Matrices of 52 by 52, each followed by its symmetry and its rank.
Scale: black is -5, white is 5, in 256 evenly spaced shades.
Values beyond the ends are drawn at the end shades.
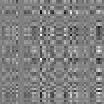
neither, rank two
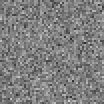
neither, full rank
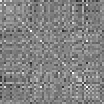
symmetric, rank five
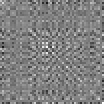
symmetric, rank three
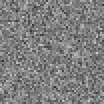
neither, full rank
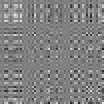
symmetric, rank two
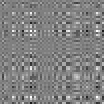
symmetric, rank two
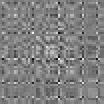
symmetric, rank three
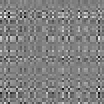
neither, rank two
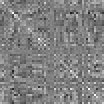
symmetric, rank five
